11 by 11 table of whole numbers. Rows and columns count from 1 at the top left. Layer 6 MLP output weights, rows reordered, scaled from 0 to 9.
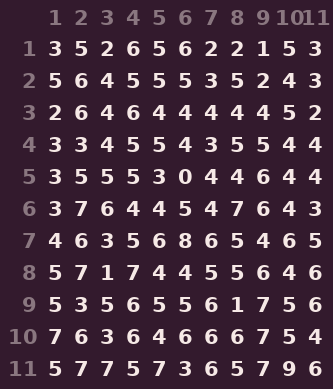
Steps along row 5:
up same same down down up same up down same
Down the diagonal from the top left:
3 6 4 5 3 5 6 5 7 5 6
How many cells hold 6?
24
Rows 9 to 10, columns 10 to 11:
5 6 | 5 4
